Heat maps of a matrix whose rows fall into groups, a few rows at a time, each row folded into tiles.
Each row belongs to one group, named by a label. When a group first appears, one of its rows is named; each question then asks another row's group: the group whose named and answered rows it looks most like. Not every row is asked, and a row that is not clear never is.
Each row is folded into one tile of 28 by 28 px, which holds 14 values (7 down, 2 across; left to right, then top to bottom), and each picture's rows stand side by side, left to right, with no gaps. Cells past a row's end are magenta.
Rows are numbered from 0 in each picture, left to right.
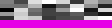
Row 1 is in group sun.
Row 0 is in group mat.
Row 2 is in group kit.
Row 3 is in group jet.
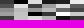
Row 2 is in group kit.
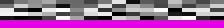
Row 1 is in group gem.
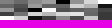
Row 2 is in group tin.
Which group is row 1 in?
gem
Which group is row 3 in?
sun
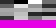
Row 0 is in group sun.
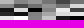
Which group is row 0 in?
jet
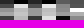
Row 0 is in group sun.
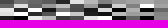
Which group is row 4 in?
gem
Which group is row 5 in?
gem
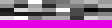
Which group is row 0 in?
jet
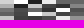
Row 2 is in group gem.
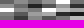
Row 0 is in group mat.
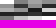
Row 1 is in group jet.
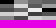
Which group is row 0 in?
tin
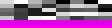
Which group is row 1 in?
jet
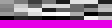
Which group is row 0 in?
kit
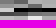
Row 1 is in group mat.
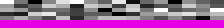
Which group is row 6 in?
tin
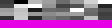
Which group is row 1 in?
gem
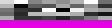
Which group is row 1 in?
gem
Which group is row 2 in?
gem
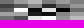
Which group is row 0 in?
gem
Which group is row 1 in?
jet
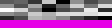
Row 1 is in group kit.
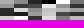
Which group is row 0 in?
jet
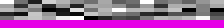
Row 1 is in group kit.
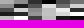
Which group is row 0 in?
jet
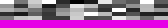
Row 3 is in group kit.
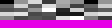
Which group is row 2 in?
jet
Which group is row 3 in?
tin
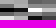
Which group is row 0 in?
mat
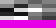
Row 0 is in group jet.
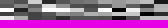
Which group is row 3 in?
gem
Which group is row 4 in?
gem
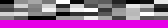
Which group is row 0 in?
tin
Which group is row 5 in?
kit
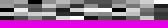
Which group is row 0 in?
gem
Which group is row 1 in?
tin
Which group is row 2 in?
jet
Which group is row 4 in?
gem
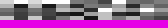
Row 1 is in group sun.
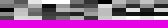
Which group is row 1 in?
sun
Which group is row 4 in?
jet
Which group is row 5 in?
jet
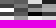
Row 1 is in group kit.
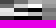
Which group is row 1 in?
gem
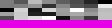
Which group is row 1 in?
jet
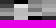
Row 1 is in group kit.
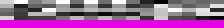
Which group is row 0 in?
sun
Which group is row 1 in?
gem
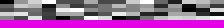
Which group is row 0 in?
tin
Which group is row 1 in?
sun
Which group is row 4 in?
kit
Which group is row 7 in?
jet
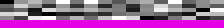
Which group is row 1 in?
jet
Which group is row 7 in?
gem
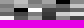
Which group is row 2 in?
tin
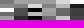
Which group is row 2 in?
sun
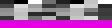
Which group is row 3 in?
sun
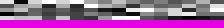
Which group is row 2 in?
sun
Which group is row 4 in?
jet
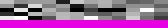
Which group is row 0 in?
jet
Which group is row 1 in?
gem
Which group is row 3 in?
mat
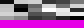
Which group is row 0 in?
kit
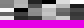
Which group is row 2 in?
sun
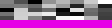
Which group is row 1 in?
tin
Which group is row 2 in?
jet
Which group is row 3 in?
sun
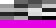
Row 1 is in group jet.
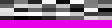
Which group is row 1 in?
kit
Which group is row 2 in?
kit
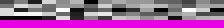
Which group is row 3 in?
tin
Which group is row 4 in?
mat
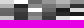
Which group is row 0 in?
sun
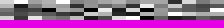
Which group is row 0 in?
sun
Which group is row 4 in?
jet
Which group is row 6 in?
kit
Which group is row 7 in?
gem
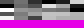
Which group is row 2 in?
kit
